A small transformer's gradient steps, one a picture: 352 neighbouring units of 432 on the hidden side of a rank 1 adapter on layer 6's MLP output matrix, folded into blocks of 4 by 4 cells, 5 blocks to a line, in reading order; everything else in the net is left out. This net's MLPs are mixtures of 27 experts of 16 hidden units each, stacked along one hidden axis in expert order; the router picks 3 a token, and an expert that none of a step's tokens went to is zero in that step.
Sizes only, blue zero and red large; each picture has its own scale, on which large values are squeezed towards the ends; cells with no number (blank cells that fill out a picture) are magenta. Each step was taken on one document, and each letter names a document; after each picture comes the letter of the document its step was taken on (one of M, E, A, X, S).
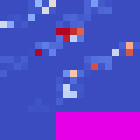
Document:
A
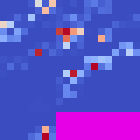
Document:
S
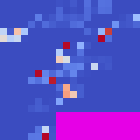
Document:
S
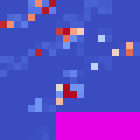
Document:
A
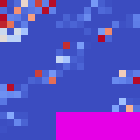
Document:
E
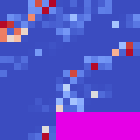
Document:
A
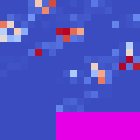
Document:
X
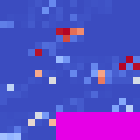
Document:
X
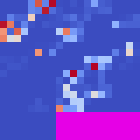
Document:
X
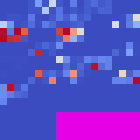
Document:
X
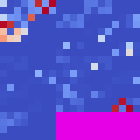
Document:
E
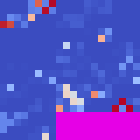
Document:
E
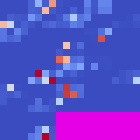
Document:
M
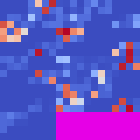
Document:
A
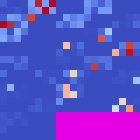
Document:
E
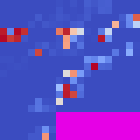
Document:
S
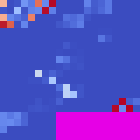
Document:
E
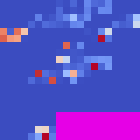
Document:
S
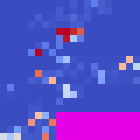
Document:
M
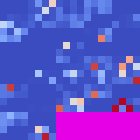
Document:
M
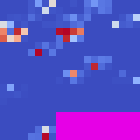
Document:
M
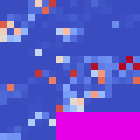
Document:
X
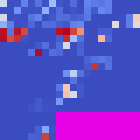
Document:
S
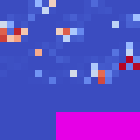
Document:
X
